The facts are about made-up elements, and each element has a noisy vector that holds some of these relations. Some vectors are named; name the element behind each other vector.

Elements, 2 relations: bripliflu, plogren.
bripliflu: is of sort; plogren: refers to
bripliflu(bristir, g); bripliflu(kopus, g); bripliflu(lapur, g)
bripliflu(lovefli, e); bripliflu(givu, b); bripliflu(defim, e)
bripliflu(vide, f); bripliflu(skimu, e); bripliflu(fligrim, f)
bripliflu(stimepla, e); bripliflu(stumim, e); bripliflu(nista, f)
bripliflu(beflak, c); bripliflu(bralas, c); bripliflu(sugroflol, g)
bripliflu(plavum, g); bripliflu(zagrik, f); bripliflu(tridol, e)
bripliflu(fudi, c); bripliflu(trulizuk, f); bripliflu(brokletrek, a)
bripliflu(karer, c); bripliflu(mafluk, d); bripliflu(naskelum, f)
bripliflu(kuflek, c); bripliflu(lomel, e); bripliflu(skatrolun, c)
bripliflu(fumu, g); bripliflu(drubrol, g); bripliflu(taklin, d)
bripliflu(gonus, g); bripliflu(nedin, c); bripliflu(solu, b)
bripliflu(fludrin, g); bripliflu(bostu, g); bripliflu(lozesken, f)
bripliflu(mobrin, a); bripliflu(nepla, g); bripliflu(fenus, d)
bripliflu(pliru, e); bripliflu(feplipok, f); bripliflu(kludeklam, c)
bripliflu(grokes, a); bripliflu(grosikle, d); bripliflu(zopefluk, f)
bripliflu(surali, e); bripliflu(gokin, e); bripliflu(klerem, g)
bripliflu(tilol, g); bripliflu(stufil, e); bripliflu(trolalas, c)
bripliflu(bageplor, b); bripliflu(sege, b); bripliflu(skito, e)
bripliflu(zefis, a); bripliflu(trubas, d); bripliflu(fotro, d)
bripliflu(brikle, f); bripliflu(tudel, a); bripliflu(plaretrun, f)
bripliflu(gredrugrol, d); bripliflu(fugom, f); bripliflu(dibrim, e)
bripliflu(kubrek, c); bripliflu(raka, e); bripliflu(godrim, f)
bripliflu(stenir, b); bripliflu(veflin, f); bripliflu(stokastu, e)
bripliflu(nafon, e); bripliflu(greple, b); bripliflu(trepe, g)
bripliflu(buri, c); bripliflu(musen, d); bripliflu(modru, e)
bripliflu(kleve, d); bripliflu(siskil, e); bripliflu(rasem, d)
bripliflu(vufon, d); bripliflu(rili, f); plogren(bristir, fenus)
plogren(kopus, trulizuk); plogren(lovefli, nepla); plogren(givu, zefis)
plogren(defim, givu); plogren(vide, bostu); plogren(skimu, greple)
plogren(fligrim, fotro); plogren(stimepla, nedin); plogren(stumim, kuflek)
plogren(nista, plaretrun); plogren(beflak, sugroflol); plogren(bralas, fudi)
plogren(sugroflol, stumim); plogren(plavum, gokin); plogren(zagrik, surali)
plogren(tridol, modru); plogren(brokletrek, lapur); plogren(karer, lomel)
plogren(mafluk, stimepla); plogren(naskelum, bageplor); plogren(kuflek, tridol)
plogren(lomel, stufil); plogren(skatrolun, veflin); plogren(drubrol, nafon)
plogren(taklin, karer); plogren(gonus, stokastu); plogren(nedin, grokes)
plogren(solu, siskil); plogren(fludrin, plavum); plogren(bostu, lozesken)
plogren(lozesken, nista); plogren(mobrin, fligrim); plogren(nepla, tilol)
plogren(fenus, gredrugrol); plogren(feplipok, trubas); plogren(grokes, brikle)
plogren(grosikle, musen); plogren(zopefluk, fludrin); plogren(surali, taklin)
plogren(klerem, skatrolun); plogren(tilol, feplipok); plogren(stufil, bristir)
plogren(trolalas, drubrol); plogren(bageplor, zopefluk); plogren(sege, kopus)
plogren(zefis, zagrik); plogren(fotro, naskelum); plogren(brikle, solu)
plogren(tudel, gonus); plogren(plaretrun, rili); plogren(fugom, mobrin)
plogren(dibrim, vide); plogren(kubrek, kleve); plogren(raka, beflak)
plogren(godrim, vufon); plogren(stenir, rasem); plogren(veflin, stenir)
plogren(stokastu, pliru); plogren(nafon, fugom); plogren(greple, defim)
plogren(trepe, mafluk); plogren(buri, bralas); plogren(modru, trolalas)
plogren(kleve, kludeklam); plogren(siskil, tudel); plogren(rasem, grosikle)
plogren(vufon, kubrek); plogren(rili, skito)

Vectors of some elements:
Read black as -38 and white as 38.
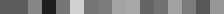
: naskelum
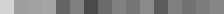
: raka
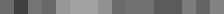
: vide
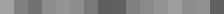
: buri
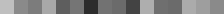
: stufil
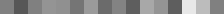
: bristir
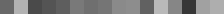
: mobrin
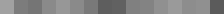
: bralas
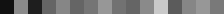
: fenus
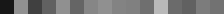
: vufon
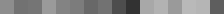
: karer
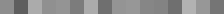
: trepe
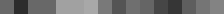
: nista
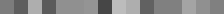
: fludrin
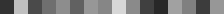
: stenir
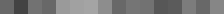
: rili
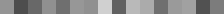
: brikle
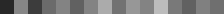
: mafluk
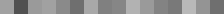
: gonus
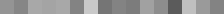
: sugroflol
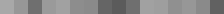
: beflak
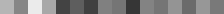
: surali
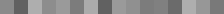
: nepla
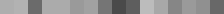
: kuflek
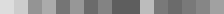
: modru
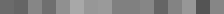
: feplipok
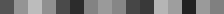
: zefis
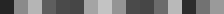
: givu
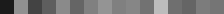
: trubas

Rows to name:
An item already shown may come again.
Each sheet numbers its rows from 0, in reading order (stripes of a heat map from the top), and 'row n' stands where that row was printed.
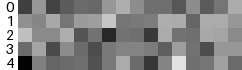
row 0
sege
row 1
drubrol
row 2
lomel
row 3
brokletrek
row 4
taklin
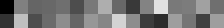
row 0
taklin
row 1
stenir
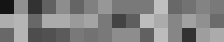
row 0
gredrugrol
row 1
kuflek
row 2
mobrin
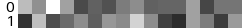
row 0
defim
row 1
stenir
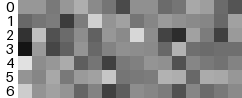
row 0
skatrolun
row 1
fugom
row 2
stenir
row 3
musen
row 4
stokastu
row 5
drubrol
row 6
gokin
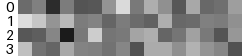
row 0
solu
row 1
stumim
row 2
naskelum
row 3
nedin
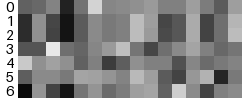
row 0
fligrim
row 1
bageplor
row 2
bageplor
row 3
zagrik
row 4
gokin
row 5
veflin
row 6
fotro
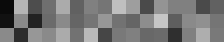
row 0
rasem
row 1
fenus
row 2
bostu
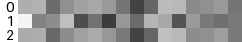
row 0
trolalas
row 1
siskil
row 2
trolalas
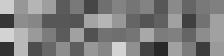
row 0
skimu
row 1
greple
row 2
nafon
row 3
stenir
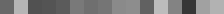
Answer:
mobrin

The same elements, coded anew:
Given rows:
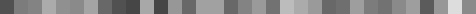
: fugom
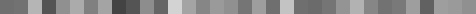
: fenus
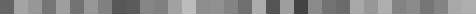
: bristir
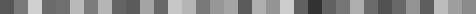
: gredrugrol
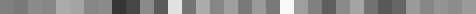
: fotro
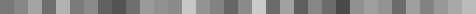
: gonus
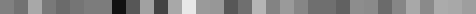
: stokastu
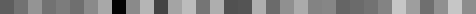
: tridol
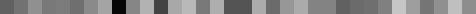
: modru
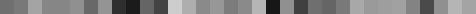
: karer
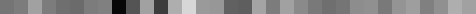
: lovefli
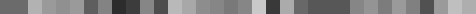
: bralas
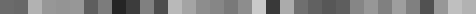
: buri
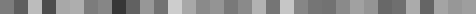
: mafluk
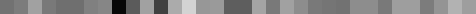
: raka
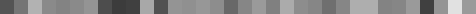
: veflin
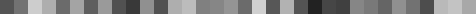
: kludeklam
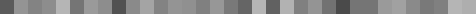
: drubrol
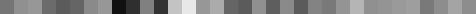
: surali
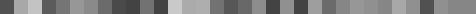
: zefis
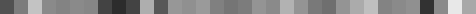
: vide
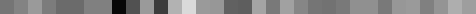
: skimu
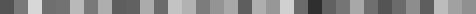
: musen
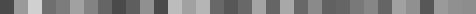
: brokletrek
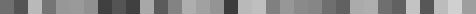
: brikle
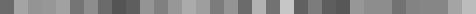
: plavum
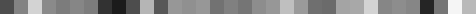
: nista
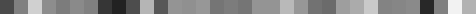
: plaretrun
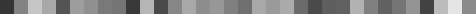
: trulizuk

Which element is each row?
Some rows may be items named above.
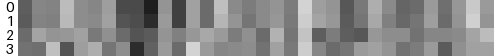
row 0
naskelum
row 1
fligrim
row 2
plavum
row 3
rasem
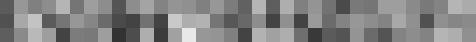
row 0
drubrol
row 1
zefis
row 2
gokin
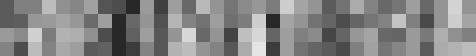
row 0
fligrim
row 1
trolalas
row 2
solu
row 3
nedin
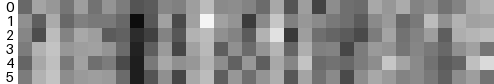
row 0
bristir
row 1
siskil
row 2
nedin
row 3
sege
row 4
bostu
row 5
greple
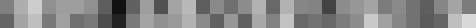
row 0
stenir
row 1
bostu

